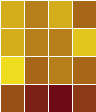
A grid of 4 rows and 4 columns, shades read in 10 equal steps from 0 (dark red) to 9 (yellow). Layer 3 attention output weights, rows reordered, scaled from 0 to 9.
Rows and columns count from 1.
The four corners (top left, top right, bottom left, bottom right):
7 4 3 2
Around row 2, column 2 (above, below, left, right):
5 4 7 5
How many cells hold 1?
1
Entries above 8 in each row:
0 0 1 0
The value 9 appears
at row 3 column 1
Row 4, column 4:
2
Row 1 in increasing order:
4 5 7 7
